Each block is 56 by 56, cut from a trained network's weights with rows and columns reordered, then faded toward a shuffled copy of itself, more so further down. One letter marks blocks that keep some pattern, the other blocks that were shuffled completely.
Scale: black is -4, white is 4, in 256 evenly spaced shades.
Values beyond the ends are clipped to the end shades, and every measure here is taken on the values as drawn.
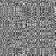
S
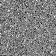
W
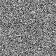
W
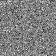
W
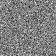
W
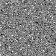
W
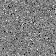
W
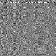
S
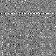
S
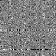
S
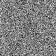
W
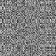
S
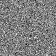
W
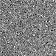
W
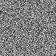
W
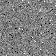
W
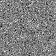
W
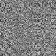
S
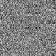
S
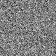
W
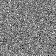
W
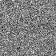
W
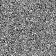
W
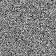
W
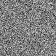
W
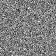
W
